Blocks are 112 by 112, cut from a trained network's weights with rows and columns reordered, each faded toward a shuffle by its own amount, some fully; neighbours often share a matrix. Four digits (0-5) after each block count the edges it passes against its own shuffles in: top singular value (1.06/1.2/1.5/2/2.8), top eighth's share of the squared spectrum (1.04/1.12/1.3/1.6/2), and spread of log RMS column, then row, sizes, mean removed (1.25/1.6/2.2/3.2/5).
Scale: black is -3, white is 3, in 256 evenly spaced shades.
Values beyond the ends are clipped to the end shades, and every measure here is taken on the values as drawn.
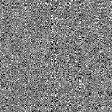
4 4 3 2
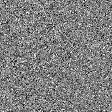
2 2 0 0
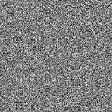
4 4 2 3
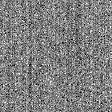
3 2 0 2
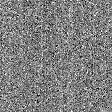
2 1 0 0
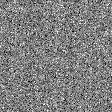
0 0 0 0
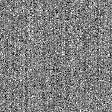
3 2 0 2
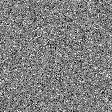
0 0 0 0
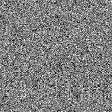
3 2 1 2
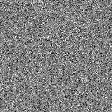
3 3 0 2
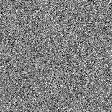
2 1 0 0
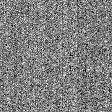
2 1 0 0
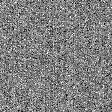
2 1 0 0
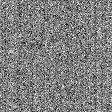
2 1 0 0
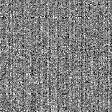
4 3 0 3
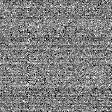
3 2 2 0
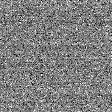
2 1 1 0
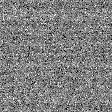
2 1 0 0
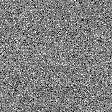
0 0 0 0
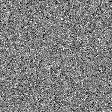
1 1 0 0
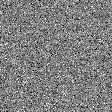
0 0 0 0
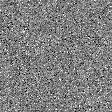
0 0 0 0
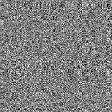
4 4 3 3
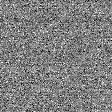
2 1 0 0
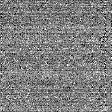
3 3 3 0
